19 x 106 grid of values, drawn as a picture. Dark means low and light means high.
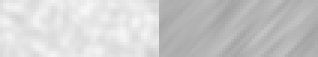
It is made of 1 by 2 panels. Panel 1,1: very high, blotchy, faint in contrast. Panel 1,2: high, slanting up to the right, faint in contrast.
